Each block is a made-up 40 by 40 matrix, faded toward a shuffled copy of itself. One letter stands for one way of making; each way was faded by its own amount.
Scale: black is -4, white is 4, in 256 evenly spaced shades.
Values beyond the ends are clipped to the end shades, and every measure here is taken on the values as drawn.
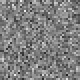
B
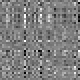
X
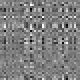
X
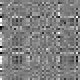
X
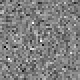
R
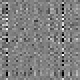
X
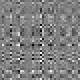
X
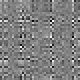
X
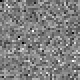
R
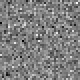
R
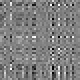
X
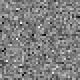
R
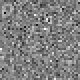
R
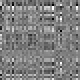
X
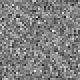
B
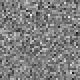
B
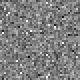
R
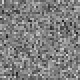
B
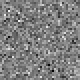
R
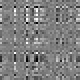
X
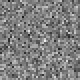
B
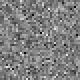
R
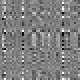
X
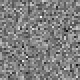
B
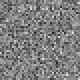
B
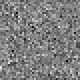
R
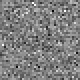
R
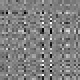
X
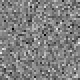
R
